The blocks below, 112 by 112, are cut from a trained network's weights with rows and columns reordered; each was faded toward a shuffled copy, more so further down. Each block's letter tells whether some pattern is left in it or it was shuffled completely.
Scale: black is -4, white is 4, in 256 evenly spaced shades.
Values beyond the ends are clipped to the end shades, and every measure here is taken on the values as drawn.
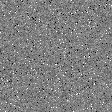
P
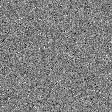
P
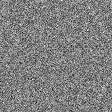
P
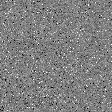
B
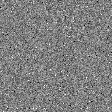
B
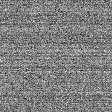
B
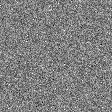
P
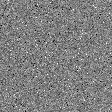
P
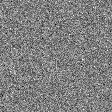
P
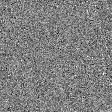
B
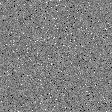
P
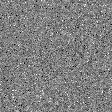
P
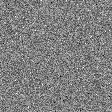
P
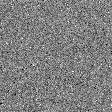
P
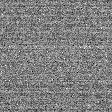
B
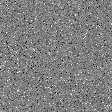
P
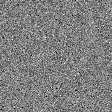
P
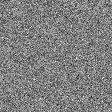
P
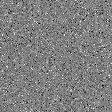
B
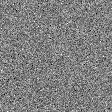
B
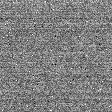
B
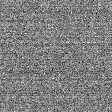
B
